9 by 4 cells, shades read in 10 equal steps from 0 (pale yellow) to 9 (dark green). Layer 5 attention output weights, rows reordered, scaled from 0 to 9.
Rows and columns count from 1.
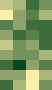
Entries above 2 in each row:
3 3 4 4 3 4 4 3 3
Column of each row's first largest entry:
3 3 3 2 4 2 2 1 1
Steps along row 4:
up down up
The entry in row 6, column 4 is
3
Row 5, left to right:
2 5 4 7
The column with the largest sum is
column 4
